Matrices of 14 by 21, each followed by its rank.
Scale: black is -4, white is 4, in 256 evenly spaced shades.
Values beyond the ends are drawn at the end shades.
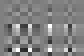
one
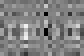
two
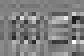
two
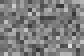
full rank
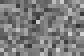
full rank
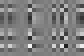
one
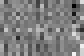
three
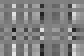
one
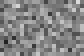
full rank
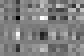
two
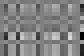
one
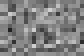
three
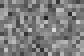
full rank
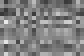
two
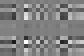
one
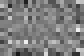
three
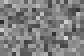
full rank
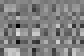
two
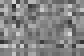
three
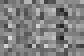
three
